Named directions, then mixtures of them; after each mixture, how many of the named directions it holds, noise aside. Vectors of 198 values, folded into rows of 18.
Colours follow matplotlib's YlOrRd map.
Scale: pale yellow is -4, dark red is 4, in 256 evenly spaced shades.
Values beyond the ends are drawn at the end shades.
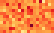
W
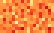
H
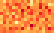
two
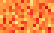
one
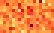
one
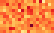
one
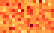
one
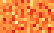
one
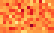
two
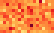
one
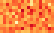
two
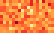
two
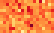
one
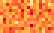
two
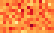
two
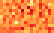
two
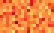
one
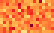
one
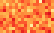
two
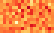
two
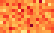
one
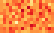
two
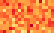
two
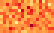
two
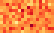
two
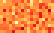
one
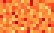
one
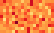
one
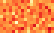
one
